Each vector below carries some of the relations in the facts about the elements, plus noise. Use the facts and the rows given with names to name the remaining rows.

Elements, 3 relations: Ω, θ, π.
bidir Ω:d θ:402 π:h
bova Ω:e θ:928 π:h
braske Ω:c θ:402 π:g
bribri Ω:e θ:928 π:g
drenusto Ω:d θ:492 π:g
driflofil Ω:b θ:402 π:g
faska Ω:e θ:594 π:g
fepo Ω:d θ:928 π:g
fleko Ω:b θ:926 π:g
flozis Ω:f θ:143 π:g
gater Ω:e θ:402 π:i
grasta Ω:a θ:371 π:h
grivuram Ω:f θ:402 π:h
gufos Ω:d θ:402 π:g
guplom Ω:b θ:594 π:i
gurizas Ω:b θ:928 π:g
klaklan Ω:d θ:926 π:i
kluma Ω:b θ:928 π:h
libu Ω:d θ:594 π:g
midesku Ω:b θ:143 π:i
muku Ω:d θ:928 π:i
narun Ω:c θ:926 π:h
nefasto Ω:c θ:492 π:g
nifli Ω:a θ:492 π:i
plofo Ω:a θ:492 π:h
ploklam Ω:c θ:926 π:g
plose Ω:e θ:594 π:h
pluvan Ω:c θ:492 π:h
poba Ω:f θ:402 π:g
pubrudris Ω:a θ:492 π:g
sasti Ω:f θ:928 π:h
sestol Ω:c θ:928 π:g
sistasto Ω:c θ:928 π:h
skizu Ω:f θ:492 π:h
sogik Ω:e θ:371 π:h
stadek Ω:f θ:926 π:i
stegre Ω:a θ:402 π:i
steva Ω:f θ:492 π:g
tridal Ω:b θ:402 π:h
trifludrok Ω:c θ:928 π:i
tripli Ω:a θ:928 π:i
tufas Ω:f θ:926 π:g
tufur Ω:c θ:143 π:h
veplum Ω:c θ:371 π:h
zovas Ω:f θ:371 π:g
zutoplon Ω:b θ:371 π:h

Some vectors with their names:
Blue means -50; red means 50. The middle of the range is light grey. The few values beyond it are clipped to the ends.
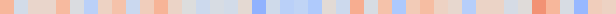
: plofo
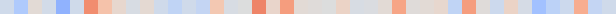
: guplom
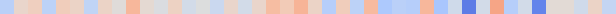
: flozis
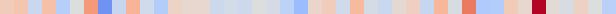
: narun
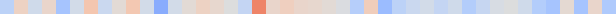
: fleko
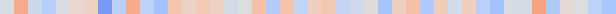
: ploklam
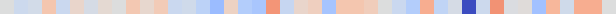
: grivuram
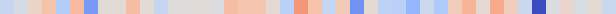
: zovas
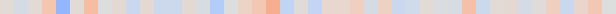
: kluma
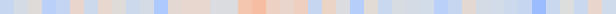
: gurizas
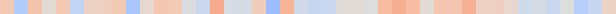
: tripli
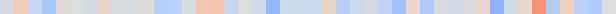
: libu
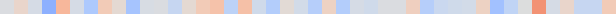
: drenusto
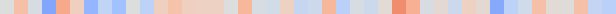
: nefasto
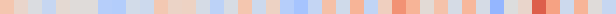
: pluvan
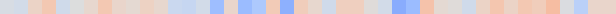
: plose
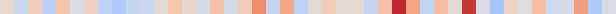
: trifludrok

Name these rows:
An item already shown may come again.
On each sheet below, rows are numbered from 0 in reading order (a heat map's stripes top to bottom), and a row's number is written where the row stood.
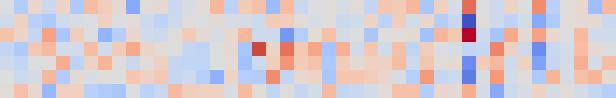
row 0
muku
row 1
driflofil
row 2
veplum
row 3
stadek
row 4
gater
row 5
grivuram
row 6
sestol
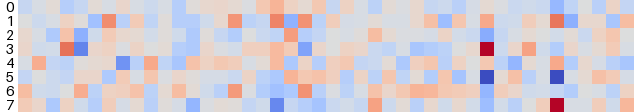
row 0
gurizas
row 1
klaklan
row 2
tridal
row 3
zutoplon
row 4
ploklam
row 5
poba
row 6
stegre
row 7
bidir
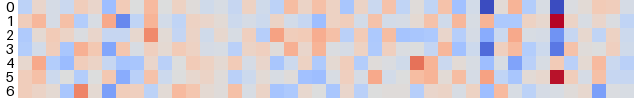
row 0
poba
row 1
narun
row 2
tufas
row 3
steva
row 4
braske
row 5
tufur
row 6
pubrudris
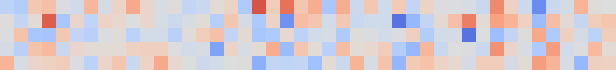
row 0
stadek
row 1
sogik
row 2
gufos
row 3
sasti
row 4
plofo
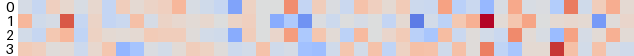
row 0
skizu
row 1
grasta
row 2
sasti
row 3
sistasto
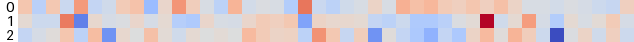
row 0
nifli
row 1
zutoplon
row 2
zovas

